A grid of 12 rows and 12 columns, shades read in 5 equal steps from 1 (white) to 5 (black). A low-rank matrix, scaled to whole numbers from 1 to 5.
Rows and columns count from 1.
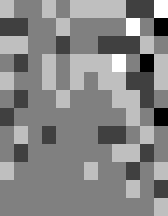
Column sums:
34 38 36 34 35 33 33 35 32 34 40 35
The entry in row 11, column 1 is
3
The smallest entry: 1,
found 3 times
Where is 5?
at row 2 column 12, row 4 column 11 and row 7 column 12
